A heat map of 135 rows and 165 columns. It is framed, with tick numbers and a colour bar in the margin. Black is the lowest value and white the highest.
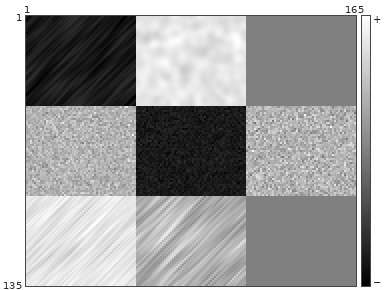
The table splits into 3 rows of 3 panels. Panel 1,1: very low, slanting up to the right, faint in contrast. Panel 1,2: very high, blotchy, faint in contrast. Panel 1,3: middling, flat. Panel 2,1: high, fine-grained. Panel 2,2: very low, fine-grained, faint in contrast. Panel 2,3: high, fine-grained. Panel 3,1: very high, slanting up to the right, faint in contrast. Panel 3,2: high, slanting up to the right. Panel 3,3: middling, flat.
